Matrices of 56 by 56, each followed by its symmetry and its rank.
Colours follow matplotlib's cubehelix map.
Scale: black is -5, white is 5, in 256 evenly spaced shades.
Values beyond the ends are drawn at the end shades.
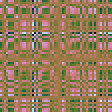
symmetric, rank two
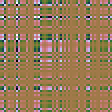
symmetric, rank one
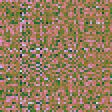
neither, rank five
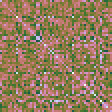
symmetric, rank five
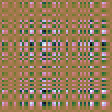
symmetric, rank one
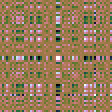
symmetric, rank two
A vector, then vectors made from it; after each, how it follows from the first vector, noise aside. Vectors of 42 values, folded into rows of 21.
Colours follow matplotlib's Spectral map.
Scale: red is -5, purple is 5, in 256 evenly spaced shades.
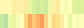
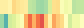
scaled up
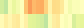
wrapped around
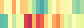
scaled up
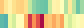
scaled up
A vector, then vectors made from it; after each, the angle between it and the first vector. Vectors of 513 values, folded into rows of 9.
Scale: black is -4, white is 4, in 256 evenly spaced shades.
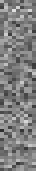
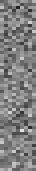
partly opposed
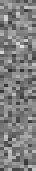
orthogonal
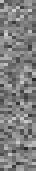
nearly parallel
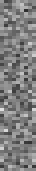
orthogonal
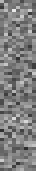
nearly parallel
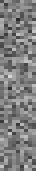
partly opposed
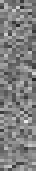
nearly parallel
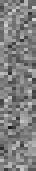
partly aligned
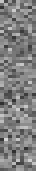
partly aligned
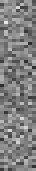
partly aligned
